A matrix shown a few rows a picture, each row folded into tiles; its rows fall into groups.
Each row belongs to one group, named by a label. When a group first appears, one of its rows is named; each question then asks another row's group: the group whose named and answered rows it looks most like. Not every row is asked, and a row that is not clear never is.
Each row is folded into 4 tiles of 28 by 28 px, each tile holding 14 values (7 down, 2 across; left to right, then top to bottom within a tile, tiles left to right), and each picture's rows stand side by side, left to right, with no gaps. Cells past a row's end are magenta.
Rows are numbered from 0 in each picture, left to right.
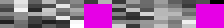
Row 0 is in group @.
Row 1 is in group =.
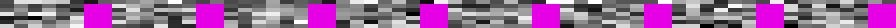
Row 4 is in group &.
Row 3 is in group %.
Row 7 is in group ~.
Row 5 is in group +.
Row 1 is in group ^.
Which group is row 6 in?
@
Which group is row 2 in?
=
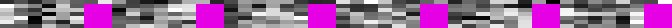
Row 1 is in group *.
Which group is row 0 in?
^
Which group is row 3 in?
+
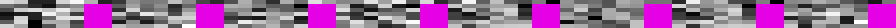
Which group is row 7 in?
=
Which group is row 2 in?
~
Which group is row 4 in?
=
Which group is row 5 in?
@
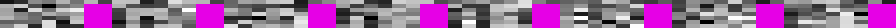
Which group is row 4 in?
*
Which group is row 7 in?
+
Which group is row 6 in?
%
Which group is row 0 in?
^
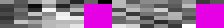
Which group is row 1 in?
@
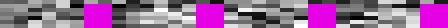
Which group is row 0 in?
~
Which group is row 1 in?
+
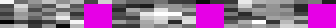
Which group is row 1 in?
=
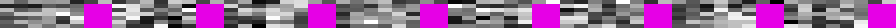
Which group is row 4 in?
^
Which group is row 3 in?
+
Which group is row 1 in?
^
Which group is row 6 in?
+
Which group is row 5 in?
^
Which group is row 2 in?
*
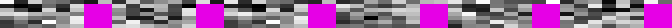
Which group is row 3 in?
^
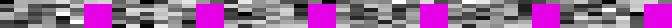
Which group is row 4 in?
=
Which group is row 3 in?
~
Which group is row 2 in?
=
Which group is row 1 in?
*
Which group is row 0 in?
^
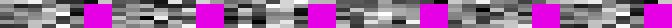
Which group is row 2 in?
*
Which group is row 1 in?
~
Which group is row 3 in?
=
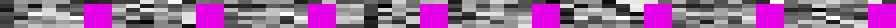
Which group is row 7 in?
~
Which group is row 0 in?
%
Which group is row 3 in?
^
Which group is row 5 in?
*
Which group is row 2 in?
&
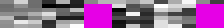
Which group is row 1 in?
*
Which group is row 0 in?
~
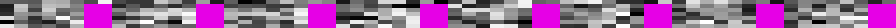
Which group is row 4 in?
*
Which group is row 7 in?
%
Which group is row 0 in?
@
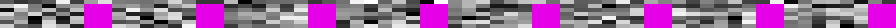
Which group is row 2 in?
+
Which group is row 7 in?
^
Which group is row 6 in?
&
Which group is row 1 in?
@
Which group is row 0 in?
^
